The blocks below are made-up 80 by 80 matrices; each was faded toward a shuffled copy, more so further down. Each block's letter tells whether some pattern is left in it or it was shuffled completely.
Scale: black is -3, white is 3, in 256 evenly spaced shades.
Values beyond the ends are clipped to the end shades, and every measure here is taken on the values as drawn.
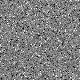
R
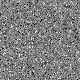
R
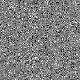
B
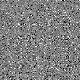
B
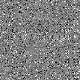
B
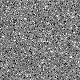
R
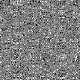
B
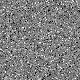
R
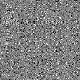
B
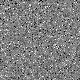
R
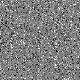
B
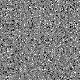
B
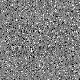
B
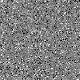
B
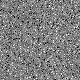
R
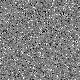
R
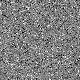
R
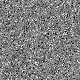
R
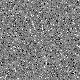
R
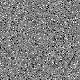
B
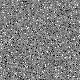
R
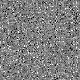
B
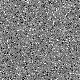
R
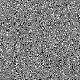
B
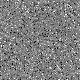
R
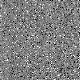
B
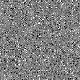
B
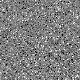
B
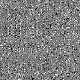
B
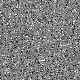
R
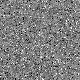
R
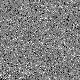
R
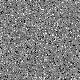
R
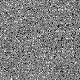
B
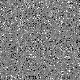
B
